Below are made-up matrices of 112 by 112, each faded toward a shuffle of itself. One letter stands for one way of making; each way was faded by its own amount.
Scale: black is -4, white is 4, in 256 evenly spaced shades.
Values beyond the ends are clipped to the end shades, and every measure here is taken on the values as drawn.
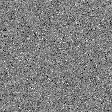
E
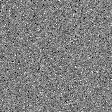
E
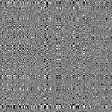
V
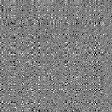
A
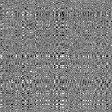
V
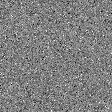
E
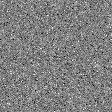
E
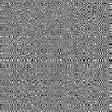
V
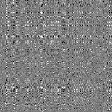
A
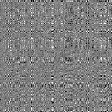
V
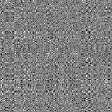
A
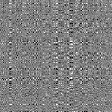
V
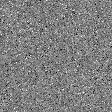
E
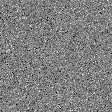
E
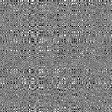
V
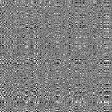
V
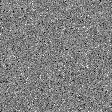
E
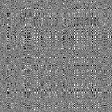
V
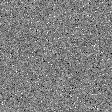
E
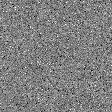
E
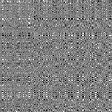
V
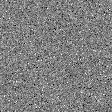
E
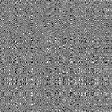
A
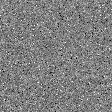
E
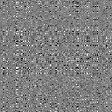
A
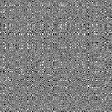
A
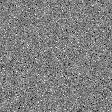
E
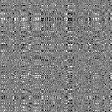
V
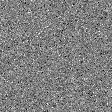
E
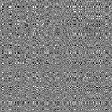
V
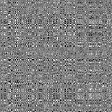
V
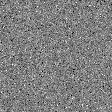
E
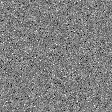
E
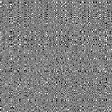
A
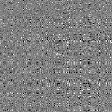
A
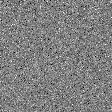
E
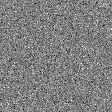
E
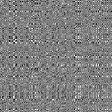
V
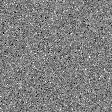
E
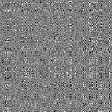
A
